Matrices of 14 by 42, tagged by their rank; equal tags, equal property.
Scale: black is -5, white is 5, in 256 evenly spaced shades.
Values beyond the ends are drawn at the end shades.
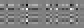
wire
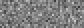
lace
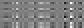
wire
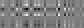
wire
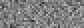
lace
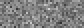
lace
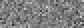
lace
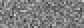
lace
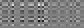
wire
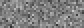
lace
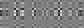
wire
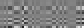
wire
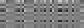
wire
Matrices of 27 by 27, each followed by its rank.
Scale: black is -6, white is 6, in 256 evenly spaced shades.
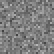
full rank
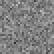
full rank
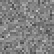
full rank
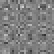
three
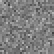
full rank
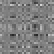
three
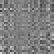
three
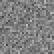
full rank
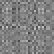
three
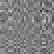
three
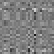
three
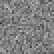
full rank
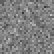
full rank
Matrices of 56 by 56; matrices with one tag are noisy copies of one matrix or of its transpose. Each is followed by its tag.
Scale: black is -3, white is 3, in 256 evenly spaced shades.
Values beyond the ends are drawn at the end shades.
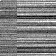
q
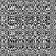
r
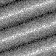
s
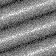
s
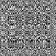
r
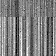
q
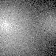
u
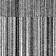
q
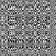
r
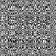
r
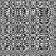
r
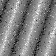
s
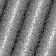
s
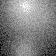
u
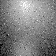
u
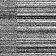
q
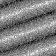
s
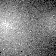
u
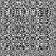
r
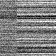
q
